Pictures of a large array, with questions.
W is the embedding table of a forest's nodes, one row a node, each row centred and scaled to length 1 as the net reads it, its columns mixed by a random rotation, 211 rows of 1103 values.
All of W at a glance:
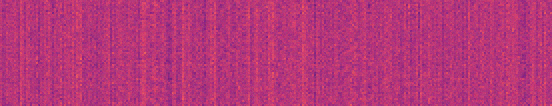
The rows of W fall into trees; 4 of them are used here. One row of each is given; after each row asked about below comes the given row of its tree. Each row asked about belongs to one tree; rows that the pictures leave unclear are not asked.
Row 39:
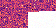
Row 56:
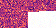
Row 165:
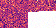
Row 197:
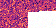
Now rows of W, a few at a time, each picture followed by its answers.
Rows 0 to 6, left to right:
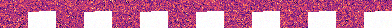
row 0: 39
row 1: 165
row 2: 56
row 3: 39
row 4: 39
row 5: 56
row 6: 197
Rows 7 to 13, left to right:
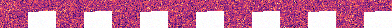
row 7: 165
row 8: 165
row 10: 165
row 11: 39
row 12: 56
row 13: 39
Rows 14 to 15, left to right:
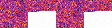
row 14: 165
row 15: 165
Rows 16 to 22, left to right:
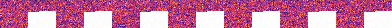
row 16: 197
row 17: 39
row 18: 165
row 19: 39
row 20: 197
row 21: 56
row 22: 39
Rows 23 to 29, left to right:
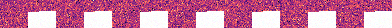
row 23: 56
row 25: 165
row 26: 165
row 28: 39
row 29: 39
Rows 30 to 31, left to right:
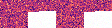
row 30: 56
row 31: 39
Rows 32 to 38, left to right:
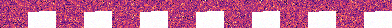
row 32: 39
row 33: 39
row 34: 197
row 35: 165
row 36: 165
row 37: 197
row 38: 39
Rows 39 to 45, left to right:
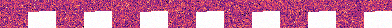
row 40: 39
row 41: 165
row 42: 165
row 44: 56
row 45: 165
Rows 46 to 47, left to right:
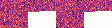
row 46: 39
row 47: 165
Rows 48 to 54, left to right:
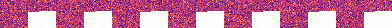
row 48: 39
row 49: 39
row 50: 56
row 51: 39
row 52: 39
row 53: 165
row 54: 165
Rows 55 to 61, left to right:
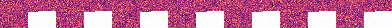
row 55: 165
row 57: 165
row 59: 165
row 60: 56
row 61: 39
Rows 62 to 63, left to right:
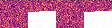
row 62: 56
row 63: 165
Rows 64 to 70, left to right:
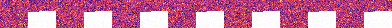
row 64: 197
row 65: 197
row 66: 39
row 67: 165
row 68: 197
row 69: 56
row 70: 165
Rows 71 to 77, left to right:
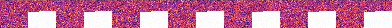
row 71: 39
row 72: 197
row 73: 39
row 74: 197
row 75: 39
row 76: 56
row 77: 197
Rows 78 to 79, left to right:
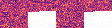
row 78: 56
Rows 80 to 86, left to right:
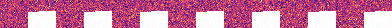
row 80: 165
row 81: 56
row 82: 56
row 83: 39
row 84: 165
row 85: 197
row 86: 39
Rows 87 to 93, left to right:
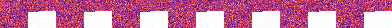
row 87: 165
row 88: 56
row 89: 165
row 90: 197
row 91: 165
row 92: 39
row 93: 165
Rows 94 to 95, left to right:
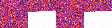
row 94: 165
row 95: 39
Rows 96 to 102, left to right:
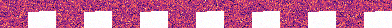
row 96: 56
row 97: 39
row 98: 39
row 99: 165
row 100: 39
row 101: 165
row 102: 56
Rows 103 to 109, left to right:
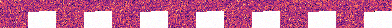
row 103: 56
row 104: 197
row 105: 165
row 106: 165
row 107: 197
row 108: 39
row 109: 39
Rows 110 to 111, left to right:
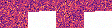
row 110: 197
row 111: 165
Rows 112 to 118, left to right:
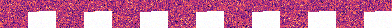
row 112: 165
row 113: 165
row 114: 39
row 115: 39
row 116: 165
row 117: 39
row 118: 39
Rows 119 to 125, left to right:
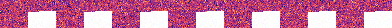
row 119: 39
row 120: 56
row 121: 165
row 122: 165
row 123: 56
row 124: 197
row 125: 39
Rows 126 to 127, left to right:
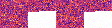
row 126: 39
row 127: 39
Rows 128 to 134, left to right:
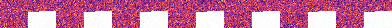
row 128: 56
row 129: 197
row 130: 197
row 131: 197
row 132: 56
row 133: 165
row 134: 197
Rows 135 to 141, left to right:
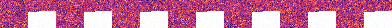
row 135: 165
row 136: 39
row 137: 197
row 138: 39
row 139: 165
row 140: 165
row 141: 197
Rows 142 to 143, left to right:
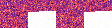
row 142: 56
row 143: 39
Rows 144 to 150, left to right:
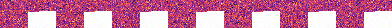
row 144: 39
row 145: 39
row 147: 39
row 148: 39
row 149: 165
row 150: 165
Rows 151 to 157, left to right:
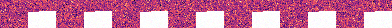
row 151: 39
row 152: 39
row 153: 165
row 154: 56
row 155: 39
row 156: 165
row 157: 56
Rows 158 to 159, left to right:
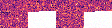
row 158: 56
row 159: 197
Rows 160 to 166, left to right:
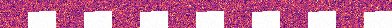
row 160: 56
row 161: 165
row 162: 197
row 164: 165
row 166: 197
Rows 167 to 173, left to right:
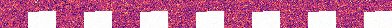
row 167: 165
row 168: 39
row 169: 165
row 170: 165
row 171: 39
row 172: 56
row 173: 56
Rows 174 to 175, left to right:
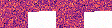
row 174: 165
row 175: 165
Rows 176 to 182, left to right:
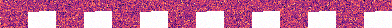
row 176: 56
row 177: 56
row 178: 39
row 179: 165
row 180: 56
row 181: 197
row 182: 39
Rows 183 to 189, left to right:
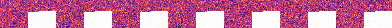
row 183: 165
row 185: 165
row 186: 165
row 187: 39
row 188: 39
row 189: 197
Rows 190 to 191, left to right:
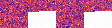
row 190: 39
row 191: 165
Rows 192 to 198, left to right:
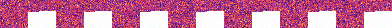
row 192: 197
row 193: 39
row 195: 165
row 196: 39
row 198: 39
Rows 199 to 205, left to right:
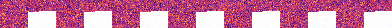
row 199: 39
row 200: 56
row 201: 39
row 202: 39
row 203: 165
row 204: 165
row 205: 197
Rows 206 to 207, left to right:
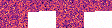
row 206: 197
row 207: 56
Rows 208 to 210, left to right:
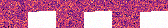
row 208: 165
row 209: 165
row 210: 56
